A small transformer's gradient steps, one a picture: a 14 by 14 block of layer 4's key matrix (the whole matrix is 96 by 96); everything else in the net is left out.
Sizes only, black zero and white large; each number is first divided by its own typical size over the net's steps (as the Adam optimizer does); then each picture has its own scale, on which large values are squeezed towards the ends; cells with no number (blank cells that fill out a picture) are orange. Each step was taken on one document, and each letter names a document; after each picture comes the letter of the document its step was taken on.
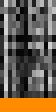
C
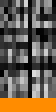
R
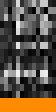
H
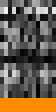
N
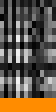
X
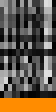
C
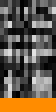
X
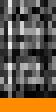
N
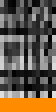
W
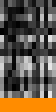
W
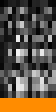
X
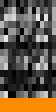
W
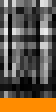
N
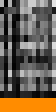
C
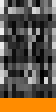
N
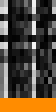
H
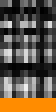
X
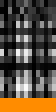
X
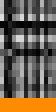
W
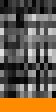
W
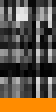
R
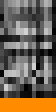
C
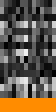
R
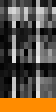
R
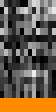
N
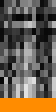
R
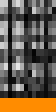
C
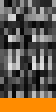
W
